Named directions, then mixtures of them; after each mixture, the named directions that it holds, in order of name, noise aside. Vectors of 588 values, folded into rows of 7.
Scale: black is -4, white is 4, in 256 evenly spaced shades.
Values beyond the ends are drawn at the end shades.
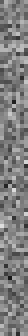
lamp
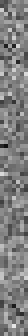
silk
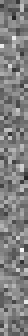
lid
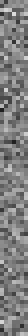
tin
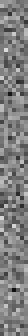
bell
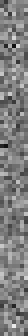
silk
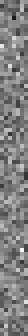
lid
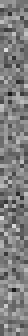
bell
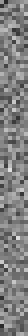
lamp, lid, tin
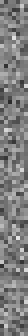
bell, lid, tin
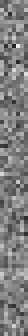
silk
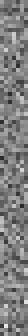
bell, lid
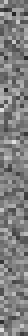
tin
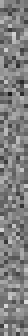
bell, lid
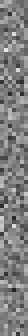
bell, lamp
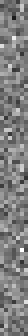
lid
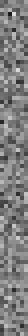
bell, silk, tin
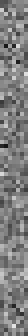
silk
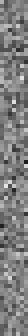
lamp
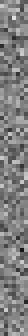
lid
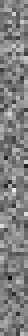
lamp, tin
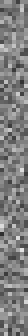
bell, lamp, lid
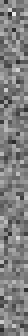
bell, silk, tin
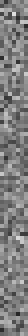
silk, tin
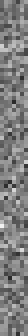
lamp, lid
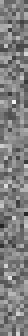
lamp, silk
